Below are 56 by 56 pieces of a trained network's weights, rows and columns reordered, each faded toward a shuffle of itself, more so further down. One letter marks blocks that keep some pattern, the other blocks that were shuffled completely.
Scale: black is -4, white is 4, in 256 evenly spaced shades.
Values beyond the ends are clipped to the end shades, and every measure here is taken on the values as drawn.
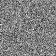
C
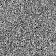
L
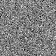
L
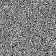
C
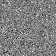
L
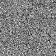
C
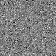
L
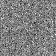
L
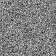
C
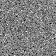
C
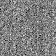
L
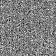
L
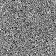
C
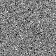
C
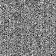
L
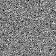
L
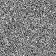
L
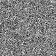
C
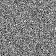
C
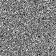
C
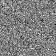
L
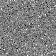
C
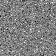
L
